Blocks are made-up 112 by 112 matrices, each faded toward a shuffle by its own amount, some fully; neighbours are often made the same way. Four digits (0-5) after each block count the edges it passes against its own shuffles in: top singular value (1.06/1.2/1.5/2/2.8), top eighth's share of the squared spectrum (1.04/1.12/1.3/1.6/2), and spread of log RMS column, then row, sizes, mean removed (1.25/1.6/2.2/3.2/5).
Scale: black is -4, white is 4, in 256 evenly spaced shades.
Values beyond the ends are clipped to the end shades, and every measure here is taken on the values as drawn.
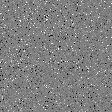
0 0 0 0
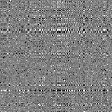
5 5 3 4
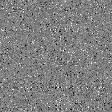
3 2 0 1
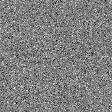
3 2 0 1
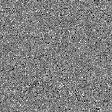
3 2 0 2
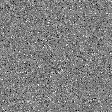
2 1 0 1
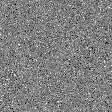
0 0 0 0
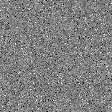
2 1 0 1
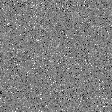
3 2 1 1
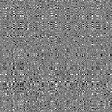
5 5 3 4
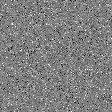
2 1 0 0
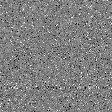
3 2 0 1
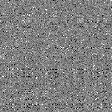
4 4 2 3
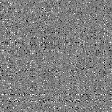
4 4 2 3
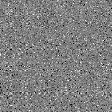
4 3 1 2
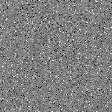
3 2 1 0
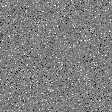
2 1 0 0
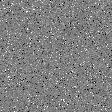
0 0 0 0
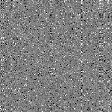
4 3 2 2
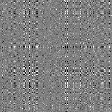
5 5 4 3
